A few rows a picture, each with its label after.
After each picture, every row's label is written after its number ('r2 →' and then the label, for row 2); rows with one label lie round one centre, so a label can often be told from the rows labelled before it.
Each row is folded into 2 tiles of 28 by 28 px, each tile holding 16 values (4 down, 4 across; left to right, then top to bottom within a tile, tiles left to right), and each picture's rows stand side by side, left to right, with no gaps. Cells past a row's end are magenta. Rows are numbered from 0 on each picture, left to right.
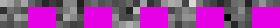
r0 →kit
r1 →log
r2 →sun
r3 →kit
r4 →log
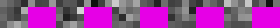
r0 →sun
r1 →sun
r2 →kit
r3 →log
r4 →kit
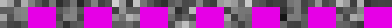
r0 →kit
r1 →log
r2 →kit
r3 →sun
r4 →kit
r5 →log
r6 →kit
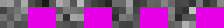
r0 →kit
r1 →kit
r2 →log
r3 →sun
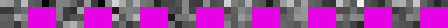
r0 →kit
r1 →sun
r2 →kit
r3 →log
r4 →kit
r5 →kit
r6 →kit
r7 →kit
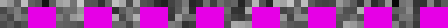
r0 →kit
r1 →kit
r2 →kit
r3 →log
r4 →sun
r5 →kit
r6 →sun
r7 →log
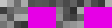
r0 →kit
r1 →sun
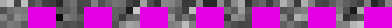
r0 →kit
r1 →log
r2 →sun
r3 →sun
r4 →log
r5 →kit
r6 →sun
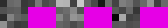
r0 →log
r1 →kit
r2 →log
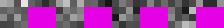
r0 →kit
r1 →kit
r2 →log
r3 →sun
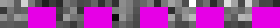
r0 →kit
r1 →log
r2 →log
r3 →kit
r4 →kit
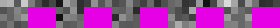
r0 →kit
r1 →log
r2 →log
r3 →sun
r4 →kit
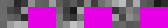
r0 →sun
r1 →sun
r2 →kit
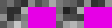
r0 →sun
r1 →sun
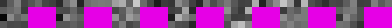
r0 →log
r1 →log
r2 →kit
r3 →log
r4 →sun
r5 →kit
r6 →log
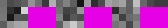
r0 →sun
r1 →sun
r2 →kit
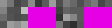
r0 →sun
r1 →log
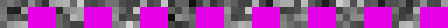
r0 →sun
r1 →kit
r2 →sun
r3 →log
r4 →sun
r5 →kit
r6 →kit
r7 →sun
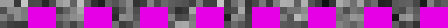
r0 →kit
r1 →kit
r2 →log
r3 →sun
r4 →log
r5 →kit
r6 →kit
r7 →log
